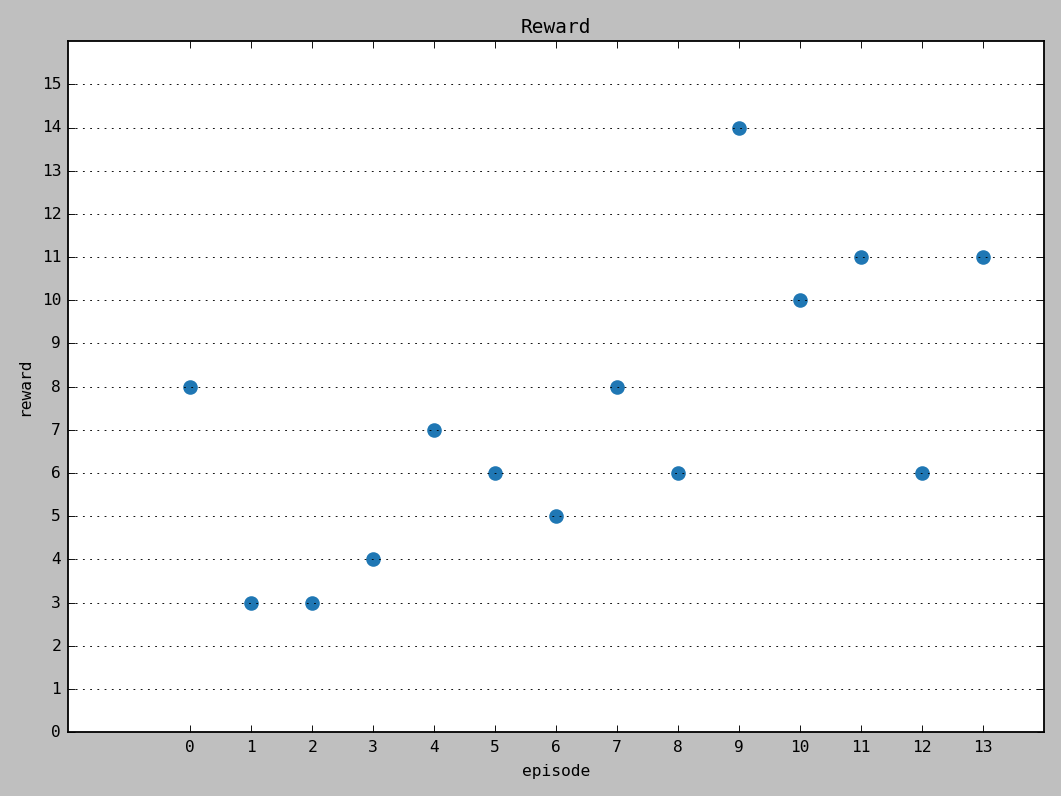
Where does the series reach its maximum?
9
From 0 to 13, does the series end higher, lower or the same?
higher
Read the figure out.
Title: Reward
x-axis: episode, ticks 0 1 2 3 4 5 6 7 8 9 10 11 12 13
y-axis: reward, ticks 0 1 2 3 4 5 6 7 8 9 10 11 12 13 14 15
Values:
8 3 3 4 7 6 5 8 6 14 10 11 6 11
